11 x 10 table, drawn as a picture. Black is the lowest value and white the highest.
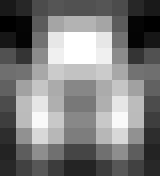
There is no overall slope. The top middle is the ninth with the highest average. It is mirror symmetric from left to right. There are no regular stripes. The centre is the smoothest part. On average the colour sits 50% of the way up the scale.
